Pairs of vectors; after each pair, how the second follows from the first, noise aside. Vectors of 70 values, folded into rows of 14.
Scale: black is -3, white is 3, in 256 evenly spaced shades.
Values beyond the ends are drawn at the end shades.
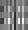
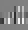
partly zeroed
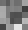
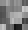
negated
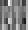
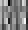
negated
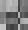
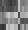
negated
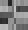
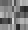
reversed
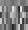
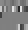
partly zeroed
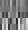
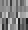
negated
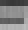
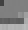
partly zeroed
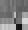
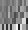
sign-scrambled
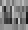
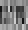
reversed
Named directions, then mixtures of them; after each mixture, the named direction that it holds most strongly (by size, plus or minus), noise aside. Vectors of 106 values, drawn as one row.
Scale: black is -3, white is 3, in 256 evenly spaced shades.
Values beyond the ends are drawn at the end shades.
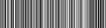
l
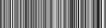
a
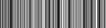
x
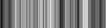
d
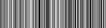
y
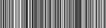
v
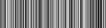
l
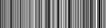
x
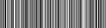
l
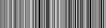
y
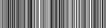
y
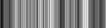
d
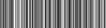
v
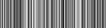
v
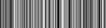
x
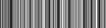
x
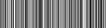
l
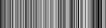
a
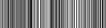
y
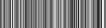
a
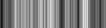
d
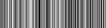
y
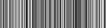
v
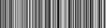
x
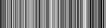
y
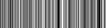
x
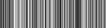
v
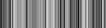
d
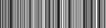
x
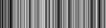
x
